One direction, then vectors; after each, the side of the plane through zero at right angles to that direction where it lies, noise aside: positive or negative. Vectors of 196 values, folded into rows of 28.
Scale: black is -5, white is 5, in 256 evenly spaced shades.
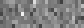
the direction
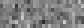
positive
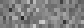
positive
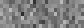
negative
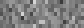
positive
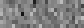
negative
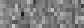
negative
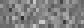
positive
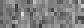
positive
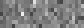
positive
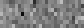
negative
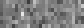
positive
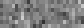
positive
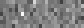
positive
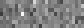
positive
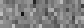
negative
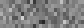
negative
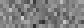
negative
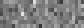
positive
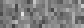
positive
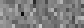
negative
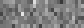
positive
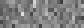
positive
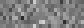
positive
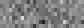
negative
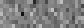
negative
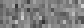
positive
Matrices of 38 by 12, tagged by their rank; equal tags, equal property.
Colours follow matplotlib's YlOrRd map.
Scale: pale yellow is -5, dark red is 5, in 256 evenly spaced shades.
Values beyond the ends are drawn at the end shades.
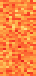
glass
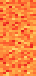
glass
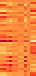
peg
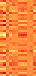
peg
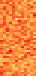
glass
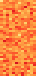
glass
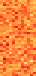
glass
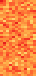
glass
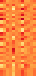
peg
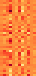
peg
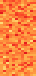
glass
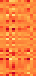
peg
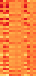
peg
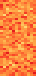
glass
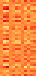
peg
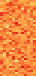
glass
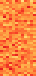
glass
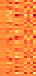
peg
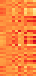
peg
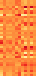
peg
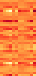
peg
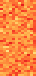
glass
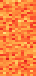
glass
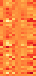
peg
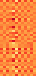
peg
